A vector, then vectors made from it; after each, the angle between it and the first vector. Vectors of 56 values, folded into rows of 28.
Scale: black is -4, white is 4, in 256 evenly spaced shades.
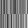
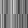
partly opposed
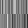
nearly opposite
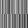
nearly opposite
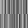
partly opposed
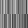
nearly opposite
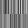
orthogonal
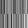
nearly parallel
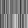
partly aligned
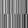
nearly opposite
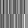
partly aligned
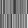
nearly parallel
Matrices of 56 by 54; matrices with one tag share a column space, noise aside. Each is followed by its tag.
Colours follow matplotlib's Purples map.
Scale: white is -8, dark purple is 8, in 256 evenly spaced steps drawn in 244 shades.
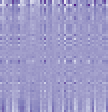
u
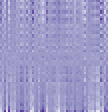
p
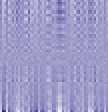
p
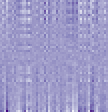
p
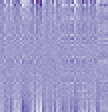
u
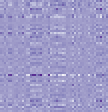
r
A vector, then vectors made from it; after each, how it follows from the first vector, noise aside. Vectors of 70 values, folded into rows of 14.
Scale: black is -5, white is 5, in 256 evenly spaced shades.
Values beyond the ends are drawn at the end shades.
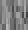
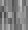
reversed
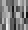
scaled up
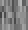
reversed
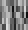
scaled up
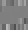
partly zeroed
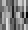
scaled up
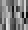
scaled up
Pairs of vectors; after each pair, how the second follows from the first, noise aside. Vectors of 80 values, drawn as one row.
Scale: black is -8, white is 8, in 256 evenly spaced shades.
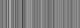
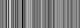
scaled up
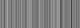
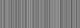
shrunk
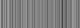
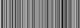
scaled up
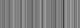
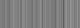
shrunk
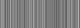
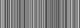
scaled up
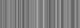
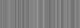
shrunk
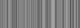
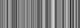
scaled up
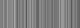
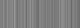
shrunk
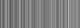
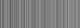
shrunk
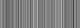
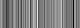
scaled up
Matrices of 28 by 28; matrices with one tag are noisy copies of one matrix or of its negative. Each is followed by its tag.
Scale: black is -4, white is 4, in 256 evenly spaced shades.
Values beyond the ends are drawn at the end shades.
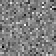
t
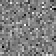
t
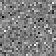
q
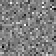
t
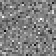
q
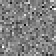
t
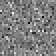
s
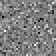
q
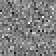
s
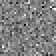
t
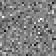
q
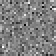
t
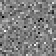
q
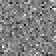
t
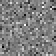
t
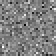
t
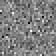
s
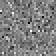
s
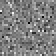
s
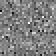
s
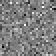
t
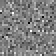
s
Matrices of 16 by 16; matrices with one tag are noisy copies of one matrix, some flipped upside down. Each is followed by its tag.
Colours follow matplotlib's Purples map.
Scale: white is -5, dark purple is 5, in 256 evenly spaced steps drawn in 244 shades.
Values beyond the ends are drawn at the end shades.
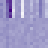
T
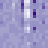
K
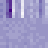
T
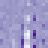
K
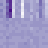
T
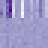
T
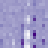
K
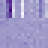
T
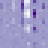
K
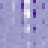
K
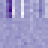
T
